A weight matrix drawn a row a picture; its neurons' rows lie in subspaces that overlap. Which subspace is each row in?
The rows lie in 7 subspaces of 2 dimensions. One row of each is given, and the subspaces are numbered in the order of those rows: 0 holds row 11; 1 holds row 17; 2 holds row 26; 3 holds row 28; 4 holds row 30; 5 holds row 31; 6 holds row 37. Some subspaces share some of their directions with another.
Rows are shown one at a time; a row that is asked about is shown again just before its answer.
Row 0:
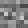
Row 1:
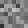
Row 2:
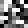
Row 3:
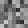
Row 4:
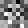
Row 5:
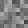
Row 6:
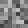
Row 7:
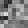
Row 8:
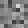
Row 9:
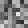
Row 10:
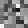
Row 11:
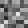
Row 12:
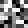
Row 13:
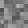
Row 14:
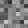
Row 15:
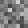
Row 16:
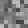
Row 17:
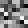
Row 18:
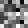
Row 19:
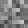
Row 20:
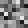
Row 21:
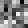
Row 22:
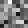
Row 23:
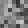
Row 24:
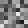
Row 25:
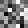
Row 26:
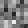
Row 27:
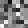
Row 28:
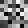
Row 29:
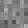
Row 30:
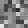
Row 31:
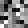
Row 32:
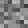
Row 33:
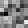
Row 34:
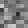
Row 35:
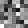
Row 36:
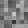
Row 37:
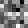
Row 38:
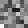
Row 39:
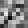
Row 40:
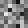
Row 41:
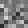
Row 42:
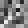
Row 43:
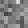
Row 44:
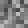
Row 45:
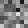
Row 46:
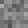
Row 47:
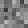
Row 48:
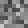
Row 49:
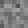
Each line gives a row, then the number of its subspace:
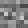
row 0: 1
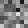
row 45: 6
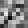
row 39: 1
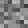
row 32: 1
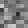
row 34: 0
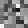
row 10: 4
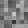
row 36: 2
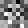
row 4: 3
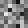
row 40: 3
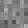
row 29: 2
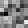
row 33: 5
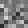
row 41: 0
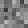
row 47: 2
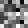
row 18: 6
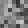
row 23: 3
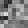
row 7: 5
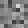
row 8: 2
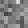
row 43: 3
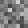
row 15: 3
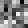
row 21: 2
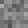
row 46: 6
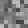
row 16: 3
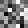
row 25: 3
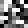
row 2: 5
